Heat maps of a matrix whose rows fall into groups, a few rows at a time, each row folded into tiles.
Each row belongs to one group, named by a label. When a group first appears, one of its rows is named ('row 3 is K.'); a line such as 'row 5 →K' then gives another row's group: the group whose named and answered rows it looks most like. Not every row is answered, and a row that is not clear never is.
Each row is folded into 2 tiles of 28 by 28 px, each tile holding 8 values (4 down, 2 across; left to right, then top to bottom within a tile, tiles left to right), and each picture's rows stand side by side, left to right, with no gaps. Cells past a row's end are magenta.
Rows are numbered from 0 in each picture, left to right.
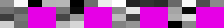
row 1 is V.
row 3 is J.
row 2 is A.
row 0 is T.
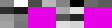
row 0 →T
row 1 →A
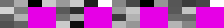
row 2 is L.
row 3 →L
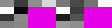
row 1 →V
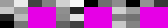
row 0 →J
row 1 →J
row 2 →A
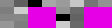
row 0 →L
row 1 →T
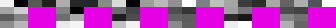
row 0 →A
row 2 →V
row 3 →T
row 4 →V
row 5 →T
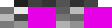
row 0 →A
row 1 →L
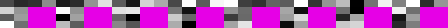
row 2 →A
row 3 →T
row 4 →V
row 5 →J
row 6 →V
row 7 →J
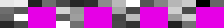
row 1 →L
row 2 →J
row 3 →J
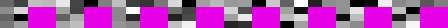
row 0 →A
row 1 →V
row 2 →A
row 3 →V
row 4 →J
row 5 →J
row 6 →L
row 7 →V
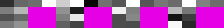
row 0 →L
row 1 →J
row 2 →J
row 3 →T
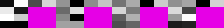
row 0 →J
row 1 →A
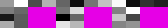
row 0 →T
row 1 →L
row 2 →A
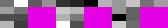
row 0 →T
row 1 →L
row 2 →T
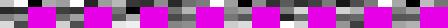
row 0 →T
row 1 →T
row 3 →L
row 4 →A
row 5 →L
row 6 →L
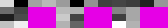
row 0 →V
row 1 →A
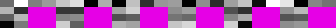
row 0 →J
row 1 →T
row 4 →T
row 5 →A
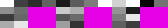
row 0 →V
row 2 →J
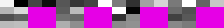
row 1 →L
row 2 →V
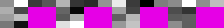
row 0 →J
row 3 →T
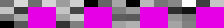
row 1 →J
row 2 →A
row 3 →T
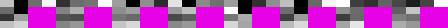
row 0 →V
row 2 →A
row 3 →A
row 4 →V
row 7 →L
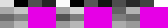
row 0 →A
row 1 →A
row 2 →L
